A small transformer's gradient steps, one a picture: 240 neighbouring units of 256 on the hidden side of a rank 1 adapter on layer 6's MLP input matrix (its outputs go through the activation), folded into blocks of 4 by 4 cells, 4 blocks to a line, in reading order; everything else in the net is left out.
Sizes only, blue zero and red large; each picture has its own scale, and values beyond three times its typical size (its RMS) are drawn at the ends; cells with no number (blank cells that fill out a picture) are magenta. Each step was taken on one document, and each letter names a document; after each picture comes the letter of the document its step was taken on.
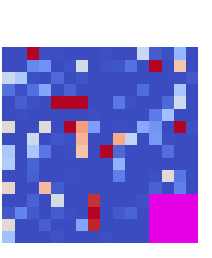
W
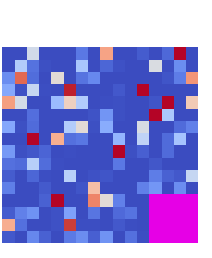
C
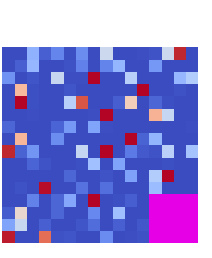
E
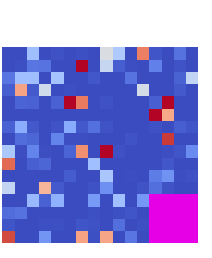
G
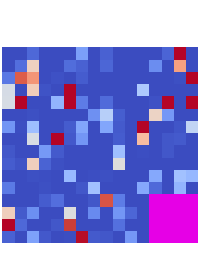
C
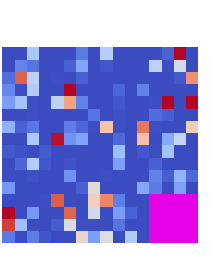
C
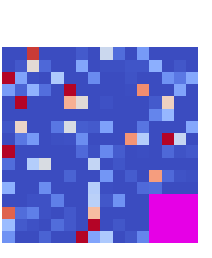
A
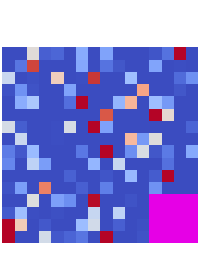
E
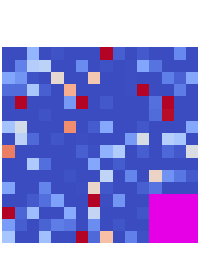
A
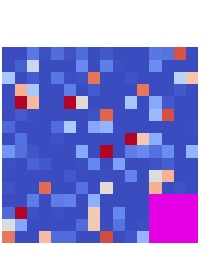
E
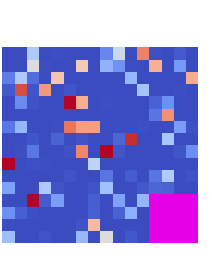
G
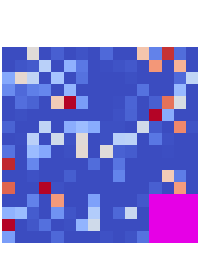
W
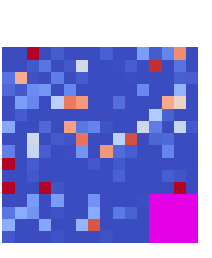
W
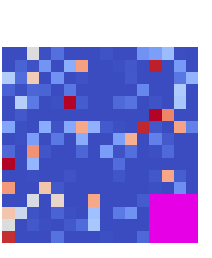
W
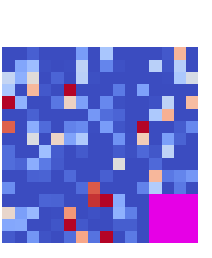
C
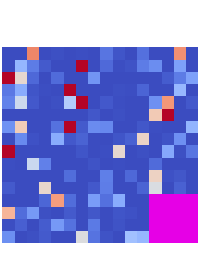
A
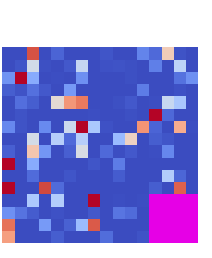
W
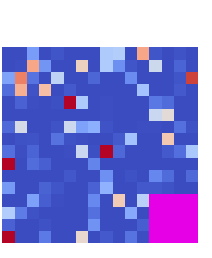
G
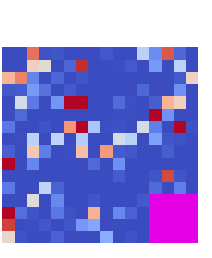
W
